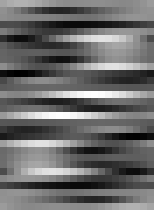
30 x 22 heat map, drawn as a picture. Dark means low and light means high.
No overall slope runs across the table. The grain runs across in streaks. A half turn leaves it unchanged.
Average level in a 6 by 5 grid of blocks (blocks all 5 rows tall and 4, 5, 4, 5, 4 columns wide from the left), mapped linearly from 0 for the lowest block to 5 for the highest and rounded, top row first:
3 1 1 2 3 / 1 0 2 5 3 / 1 1 2 2 1 / 1 2 2 1 1 / 3 5 2 0 1 / 3 2 1 1 3
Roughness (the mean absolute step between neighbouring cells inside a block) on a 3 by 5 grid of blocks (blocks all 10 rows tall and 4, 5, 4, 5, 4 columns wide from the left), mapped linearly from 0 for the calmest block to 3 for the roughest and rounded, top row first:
0 1 3 1 0 / 1 3 3 3 1 / 0 1 3 1 0
